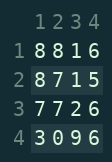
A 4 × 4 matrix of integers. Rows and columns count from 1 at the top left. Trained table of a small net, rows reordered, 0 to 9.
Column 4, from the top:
6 5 6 6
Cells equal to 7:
3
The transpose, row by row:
8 8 7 3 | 8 7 7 0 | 1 1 2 9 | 6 5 6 6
